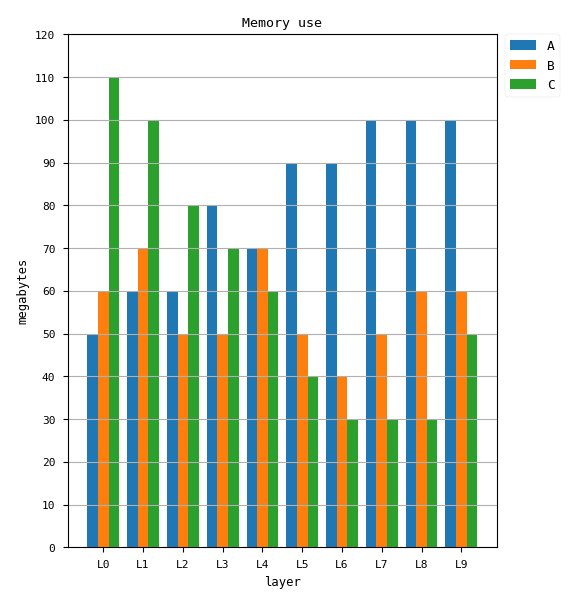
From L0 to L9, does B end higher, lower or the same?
the same
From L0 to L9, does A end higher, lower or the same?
higher
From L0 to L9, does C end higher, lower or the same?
lower
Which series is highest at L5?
A
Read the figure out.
Title: Memory use
x-axis: layer, ticks L0 L1 L2 L3 L4 L5 L6 L7 L8 L9
y-axis: megabytes, ticks 0 10 20 30 40 50 60 70 80 90 100 110 120
Legend: A, B, C
Values:
A: 50 60 60 80 70 90 90 100 100 100
B: 60 70 50 50 70 50 40 50 60 60
C: 110 100 80 70 60 40 30 30 30 50
